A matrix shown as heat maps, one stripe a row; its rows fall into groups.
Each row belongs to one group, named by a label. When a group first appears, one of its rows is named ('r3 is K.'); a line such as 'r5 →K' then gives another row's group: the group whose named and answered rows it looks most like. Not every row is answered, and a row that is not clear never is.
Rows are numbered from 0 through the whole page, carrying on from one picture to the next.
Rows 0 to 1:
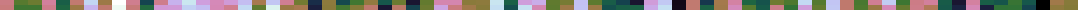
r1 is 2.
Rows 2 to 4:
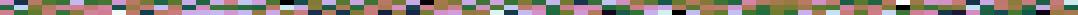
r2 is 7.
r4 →2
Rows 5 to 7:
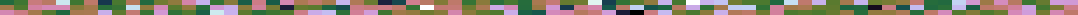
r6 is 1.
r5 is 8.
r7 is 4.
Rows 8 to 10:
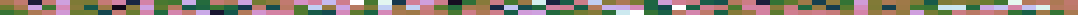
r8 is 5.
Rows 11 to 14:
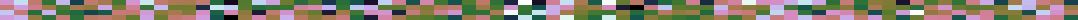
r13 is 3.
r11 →1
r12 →4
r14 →1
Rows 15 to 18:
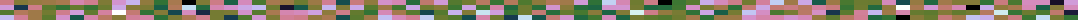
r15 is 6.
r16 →7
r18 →1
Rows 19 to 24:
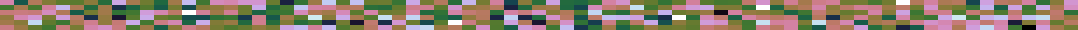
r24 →1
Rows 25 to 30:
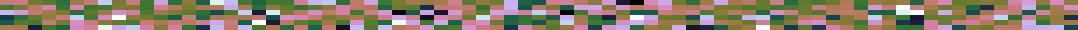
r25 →4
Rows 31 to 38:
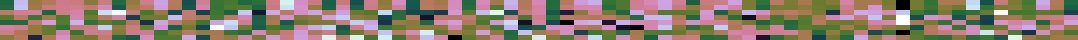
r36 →4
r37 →1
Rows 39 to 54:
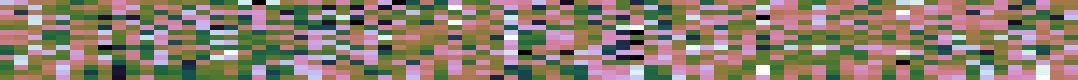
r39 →3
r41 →7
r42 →8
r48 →8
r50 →4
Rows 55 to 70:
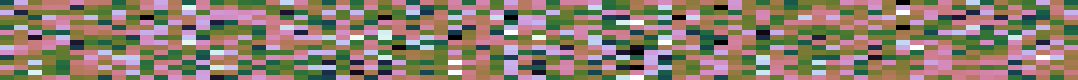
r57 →7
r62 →5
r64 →3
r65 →4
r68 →4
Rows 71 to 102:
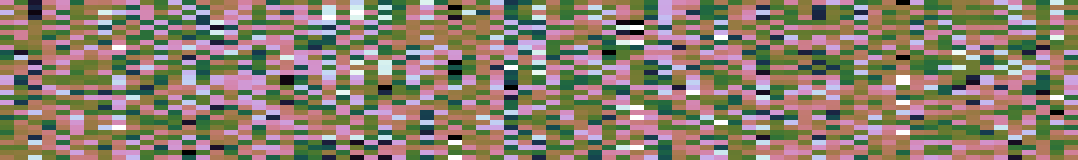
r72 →5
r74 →5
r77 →4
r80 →2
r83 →5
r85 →5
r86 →7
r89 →8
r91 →7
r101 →6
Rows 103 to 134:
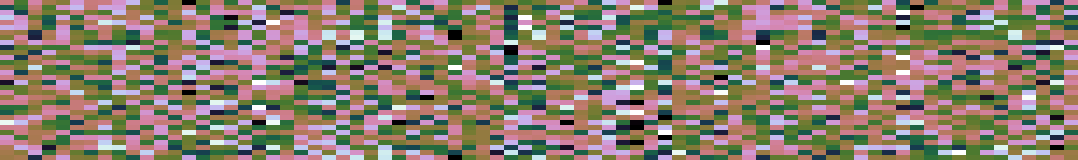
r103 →6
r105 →7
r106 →1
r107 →3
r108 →1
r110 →5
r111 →8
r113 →2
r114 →7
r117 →7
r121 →6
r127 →3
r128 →4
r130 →6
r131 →4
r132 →3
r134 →5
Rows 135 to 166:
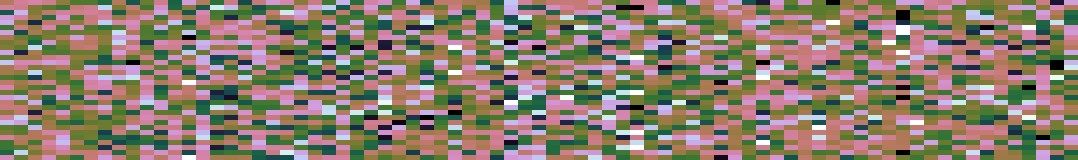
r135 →8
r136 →4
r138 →1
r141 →7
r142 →6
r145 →7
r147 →8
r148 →6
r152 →1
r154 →1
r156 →4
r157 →5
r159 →3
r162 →8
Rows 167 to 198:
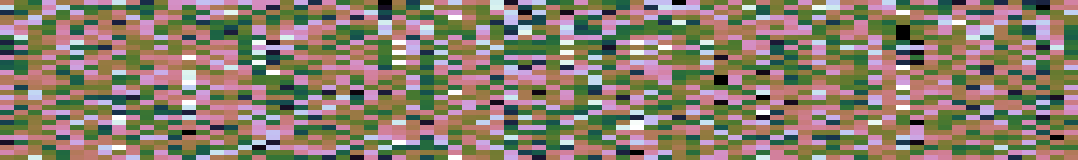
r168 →8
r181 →2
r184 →7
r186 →8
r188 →7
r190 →2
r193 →6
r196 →3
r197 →4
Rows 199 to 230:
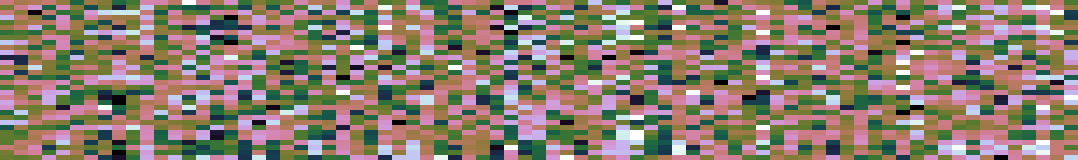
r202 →1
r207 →1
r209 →3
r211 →7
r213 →7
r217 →8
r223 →3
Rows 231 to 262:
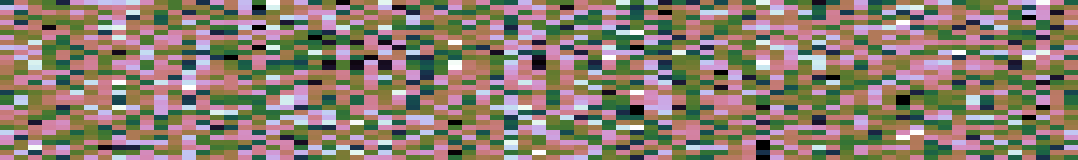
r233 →6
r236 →3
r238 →2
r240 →3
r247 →2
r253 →4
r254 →1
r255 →5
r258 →7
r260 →8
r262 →2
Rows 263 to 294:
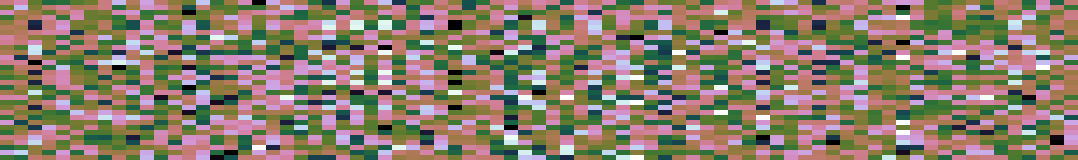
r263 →3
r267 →5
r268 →5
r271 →1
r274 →7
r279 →5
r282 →1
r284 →5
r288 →2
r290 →8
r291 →8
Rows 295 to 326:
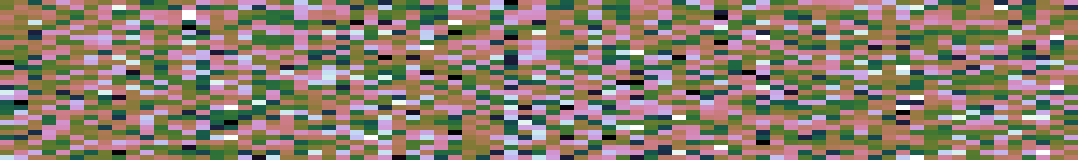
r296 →3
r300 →6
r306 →2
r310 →5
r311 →4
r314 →3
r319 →1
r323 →2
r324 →6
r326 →3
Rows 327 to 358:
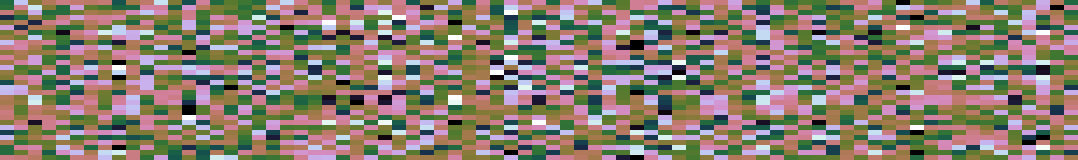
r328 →8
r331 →5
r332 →7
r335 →3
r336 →4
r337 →6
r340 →2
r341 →2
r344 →1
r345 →3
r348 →6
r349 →6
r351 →5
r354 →8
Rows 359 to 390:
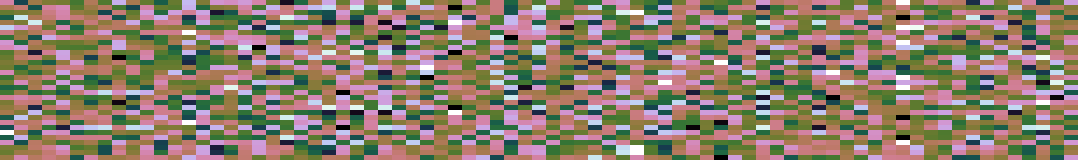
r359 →7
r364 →3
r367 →7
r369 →5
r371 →6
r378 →8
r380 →5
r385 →8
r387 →7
